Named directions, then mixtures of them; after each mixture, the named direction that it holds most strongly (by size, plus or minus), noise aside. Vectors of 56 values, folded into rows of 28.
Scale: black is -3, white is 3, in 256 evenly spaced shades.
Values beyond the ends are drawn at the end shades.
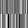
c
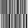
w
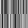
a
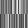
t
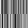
a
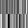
c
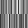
t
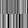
c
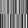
w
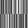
t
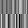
c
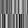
c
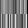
w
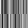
a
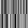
a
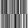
w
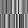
t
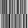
w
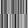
a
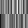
t
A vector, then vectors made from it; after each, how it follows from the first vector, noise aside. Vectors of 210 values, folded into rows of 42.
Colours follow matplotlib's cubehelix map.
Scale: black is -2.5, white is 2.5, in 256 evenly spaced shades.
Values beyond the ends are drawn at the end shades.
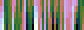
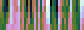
reversed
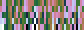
sign-scrambled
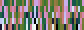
sign-scrambled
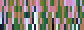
sign-scrambled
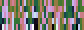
sign-scrambled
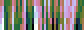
copied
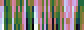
copied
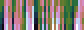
negated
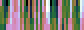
reversed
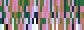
sign-scrambled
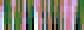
copied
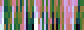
copied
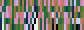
sign-scrambled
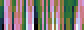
negated
